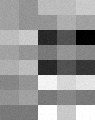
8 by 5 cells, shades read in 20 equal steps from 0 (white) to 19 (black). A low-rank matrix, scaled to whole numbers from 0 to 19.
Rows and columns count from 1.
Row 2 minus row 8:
-3 -2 8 2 7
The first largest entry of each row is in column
2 2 5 3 3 1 3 1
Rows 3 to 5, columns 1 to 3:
5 4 16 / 7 8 10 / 6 5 16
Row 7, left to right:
8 7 10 9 10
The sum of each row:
29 36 57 42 55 23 44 24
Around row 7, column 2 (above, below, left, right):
8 10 8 10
